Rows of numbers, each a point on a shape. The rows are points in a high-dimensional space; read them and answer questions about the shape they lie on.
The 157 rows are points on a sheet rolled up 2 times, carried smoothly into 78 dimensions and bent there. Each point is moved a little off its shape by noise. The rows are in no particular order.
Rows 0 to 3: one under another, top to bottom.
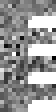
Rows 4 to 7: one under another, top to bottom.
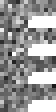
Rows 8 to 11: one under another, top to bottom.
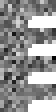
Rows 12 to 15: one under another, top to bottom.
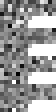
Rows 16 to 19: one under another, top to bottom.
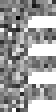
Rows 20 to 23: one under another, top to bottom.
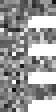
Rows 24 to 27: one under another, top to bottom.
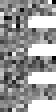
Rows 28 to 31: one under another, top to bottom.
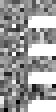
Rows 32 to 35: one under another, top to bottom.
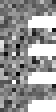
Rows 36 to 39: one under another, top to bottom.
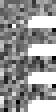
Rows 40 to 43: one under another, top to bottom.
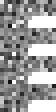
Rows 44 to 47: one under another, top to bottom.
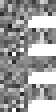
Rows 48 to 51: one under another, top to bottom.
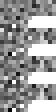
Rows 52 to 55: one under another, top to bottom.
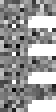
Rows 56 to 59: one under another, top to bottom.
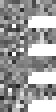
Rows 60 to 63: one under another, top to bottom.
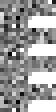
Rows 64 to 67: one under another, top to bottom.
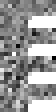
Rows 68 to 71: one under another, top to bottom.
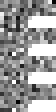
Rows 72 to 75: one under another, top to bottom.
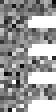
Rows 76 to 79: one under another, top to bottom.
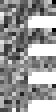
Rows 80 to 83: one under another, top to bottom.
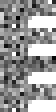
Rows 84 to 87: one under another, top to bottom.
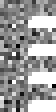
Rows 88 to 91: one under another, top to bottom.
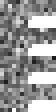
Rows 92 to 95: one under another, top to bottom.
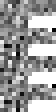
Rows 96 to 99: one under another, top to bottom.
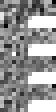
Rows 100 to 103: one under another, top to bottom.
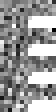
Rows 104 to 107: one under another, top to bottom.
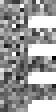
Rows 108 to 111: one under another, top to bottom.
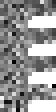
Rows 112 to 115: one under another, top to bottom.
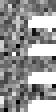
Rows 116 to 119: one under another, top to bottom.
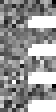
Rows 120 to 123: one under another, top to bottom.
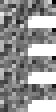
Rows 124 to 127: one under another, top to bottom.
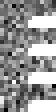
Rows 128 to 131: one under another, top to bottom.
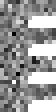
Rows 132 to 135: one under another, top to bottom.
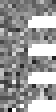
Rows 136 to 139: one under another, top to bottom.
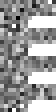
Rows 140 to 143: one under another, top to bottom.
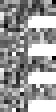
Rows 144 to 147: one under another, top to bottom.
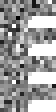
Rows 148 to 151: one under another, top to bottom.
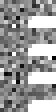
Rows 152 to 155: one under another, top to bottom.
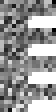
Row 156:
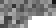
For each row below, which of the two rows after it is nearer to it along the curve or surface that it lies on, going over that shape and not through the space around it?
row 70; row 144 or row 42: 144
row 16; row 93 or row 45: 93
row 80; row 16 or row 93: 93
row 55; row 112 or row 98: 112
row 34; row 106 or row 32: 106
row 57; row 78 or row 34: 34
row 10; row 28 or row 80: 80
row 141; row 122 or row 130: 130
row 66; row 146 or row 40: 146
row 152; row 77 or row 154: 77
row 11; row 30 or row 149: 30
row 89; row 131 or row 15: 131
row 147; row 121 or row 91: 121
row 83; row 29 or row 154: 29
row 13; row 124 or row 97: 97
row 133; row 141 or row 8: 8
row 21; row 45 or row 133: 45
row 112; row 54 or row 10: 10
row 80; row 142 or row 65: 142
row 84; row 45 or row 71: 71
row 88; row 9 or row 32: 9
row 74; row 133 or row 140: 140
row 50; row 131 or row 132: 131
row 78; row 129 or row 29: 129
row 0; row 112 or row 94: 112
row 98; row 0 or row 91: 0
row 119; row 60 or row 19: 60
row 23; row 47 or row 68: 68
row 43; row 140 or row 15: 15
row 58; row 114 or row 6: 114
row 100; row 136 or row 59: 136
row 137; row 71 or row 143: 71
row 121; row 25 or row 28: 28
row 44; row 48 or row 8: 8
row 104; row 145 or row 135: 135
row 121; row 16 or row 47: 16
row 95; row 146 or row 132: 146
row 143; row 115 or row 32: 115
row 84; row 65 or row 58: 65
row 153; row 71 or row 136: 136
